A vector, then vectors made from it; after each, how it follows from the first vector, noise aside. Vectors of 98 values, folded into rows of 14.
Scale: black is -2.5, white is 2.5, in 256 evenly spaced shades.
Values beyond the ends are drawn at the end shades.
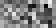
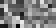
wrapped around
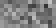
shrunk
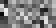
wrapped around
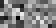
wrapped around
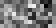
sign-scrambled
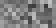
shrunk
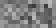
shrunk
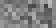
shrunk
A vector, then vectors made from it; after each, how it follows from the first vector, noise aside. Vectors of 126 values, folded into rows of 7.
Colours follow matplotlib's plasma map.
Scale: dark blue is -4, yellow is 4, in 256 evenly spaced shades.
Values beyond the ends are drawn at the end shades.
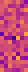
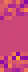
partly zeroed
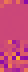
partly zeroed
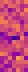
sign-scrambled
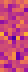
sign-scrambled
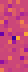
partly zeroed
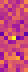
sign-scrambled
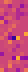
partly zeroed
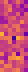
sign-scrambled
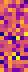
scaled up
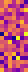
scaled up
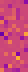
partly zeroed
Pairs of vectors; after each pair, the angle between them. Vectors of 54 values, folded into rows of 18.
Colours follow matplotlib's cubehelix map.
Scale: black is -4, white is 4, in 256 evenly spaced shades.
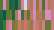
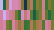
nearly opposite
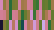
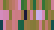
partly aligned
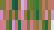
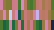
partly opposed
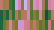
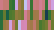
nearly parallel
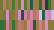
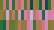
nearly parallel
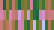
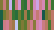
partly opposed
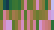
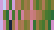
partly opposed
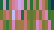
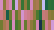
orthogonal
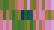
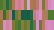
nearly parallel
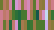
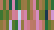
nearly opposite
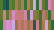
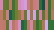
orthogonal
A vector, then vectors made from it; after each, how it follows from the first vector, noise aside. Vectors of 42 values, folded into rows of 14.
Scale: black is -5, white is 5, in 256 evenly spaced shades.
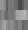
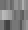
reversed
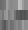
negated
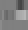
partly zeroed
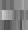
reversed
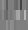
partly zeroed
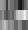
scaled up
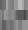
negated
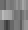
reversed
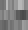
negated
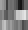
scaled up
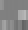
partly zeroed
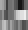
scaled up
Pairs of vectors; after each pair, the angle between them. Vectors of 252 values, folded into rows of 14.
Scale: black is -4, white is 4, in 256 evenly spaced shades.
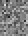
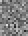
orthogonal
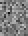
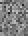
nearly parallel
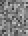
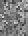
partly aligned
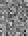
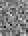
partly opposed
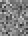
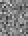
nearly parallel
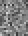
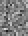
nearly opposite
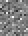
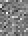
nearly parallel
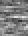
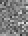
orthogonal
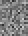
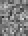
partly aligned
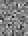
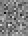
partly opposed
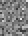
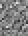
partly aligned
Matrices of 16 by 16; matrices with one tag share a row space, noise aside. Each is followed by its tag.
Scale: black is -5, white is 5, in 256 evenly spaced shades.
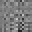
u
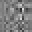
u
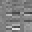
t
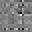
u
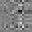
u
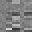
t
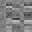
t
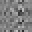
u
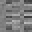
t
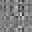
u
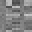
t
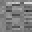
t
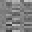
t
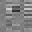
t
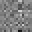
u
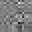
u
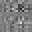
u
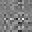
u
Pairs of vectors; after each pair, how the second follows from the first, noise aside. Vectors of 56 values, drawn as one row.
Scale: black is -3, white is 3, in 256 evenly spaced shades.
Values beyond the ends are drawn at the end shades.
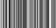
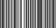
shuffled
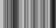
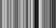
wrapped around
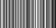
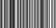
wrapped around
